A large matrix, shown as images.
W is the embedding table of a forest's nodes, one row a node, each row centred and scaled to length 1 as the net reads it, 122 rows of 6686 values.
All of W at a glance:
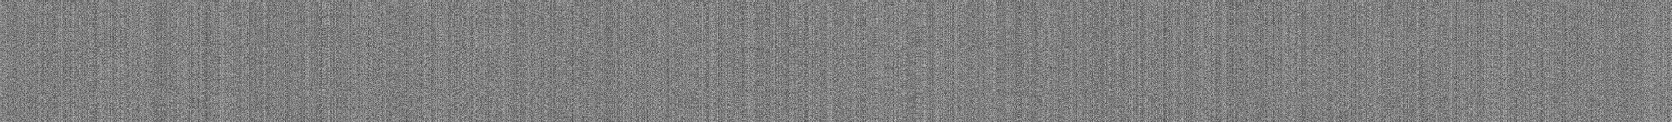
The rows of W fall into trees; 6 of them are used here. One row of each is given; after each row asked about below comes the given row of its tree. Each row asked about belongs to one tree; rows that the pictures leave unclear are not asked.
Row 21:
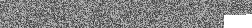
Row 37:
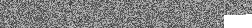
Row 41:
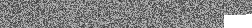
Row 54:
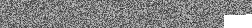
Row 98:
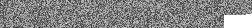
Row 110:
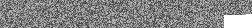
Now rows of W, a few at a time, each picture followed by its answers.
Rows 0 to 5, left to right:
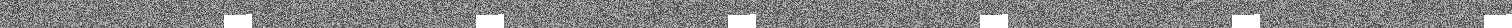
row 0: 41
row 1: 41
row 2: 21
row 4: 21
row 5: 21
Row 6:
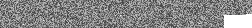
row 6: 110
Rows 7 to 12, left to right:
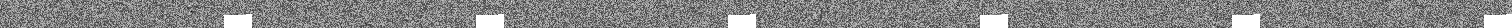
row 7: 110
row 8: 21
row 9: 110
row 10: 37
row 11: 54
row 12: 110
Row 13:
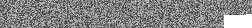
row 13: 110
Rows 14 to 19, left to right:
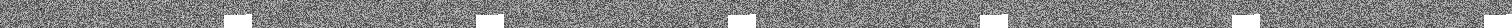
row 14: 41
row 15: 21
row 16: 37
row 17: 37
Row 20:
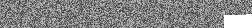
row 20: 110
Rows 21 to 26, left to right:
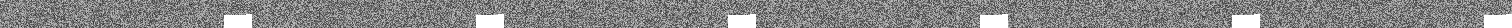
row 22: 110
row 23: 110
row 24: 110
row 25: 98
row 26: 110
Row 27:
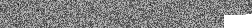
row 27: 41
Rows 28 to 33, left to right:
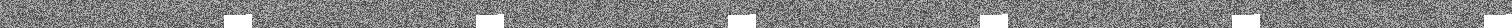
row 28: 37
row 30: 37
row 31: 41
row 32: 37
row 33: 54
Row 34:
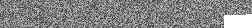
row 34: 37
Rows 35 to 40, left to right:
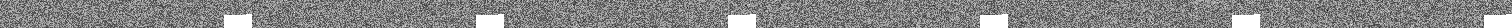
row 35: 110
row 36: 21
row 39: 37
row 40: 21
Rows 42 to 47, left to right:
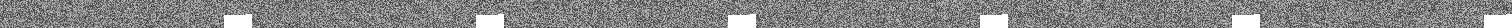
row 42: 37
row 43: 54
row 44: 54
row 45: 37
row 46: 37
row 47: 21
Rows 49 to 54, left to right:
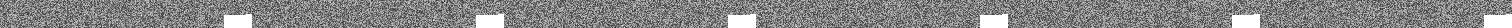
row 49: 110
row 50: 41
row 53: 37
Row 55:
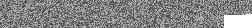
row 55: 110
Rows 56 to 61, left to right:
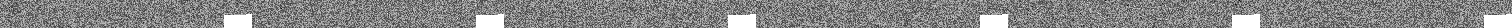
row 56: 41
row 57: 54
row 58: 110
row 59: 21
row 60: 54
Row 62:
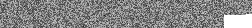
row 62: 98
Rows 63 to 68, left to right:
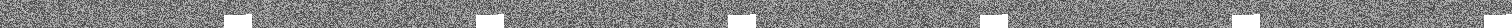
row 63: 54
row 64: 110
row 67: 41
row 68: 21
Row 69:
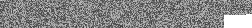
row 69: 21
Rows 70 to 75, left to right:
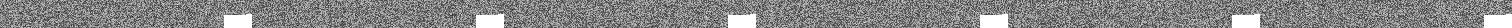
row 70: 110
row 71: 41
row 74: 98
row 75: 54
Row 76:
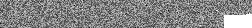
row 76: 110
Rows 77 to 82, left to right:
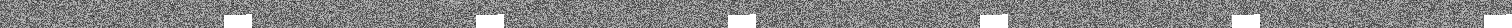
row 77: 21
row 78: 37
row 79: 54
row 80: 41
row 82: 21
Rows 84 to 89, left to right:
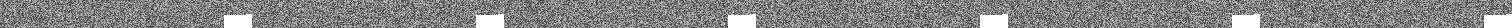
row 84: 37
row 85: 110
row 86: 98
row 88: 37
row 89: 21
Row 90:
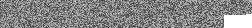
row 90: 21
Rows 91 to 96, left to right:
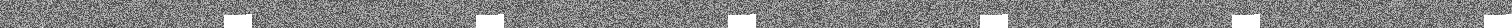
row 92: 54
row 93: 41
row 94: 21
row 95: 110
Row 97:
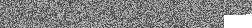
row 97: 37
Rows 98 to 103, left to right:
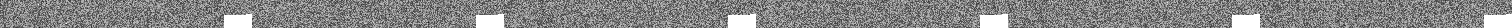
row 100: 98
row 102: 98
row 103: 41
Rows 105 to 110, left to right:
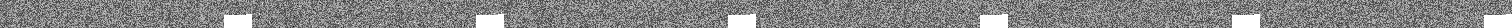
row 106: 98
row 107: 98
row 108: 37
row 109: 21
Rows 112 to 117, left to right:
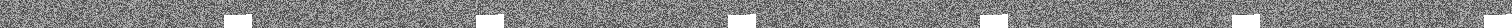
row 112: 110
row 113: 37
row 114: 110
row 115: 41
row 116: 110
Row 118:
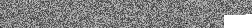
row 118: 37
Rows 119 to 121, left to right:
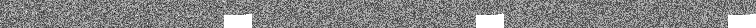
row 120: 110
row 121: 110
